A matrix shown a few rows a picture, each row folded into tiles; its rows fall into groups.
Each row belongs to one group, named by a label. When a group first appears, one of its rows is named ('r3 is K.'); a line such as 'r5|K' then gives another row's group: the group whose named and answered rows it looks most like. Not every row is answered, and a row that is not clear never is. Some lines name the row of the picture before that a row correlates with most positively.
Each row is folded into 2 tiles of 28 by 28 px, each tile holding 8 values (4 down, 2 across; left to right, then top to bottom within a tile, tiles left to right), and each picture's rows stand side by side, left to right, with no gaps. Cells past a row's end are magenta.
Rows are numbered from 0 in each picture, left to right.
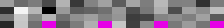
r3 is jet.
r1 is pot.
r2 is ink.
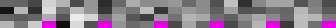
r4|pot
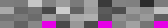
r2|jet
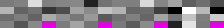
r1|jet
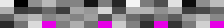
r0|pot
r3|pot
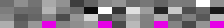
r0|ink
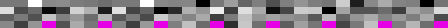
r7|jet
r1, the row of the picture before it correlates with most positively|2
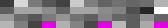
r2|ink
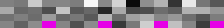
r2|pot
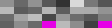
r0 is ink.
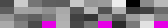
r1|ink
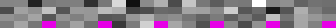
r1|jet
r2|pot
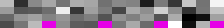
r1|ink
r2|jet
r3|ink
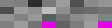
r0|jet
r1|pot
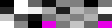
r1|jet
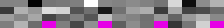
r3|pot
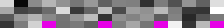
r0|pot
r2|jet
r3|ink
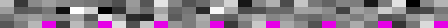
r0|pot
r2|ink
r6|jet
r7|pot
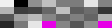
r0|pot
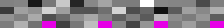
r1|pot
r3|jet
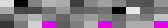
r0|pot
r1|pot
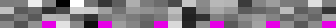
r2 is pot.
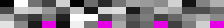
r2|ink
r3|pot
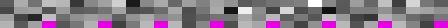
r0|ink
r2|pot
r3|ink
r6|ink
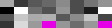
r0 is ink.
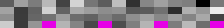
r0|ink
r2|pot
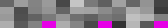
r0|ink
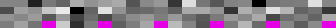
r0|jet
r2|pot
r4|jet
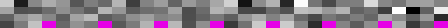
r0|pot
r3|ink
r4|pot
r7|ink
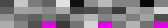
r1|pot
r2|jet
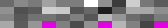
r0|ink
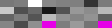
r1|jet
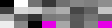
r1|ink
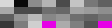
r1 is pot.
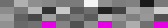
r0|ink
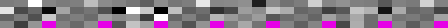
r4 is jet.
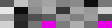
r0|ink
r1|jet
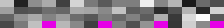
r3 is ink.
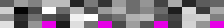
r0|ink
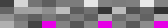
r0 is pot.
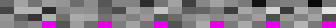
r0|ink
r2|jet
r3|pot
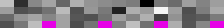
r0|pot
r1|ink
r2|jet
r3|ink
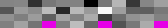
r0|jet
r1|jet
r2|pot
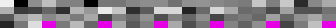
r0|pot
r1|jet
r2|ink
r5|pot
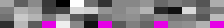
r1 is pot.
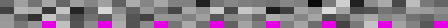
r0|ink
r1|ink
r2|ink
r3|jet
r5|jet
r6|pot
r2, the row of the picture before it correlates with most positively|1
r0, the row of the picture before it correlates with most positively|3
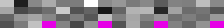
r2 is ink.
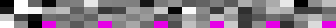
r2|jet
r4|ink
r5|pot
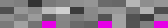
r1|ink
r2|ink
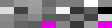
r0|ink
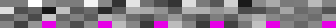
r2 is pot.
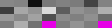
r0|jet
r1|jet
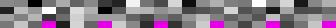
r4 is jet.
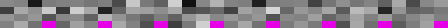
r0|jet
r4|jet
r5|jet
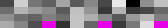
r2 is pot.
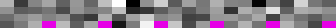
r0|pot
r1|ink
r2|pot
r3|ink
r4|jet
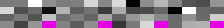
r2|pot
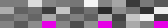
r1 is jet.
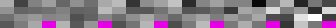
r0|pot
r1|ink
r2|pot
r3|pot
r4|jet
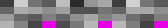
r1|pot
